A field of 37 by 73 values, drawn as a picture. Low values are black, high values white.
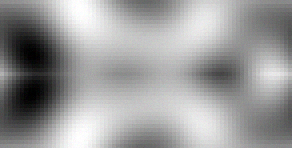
The middle left is the ninth with the lowest average. Overall the values sit about 60% of the way up the scale. The top and bottom halves mirror each other. No regular stripes run through it. No lone cell stands out from its neighbours.
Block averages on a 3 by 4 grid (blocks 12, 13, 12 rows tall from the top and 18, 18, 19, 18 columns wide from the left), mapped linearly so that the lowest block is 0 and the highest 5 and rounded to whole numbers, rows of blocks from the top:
2553 | 0443 | 2553
